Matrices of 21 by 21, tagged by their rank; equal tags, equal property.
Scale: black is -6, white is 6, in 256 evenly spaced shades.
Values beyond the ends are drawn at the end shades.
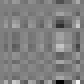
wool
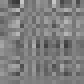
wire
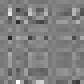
wire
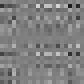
wire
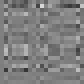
wire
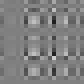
wool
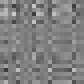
wire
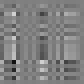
wool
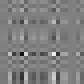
wool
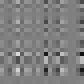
wool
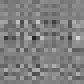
wire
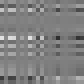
wool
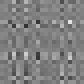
wire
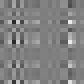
wool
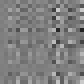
wire
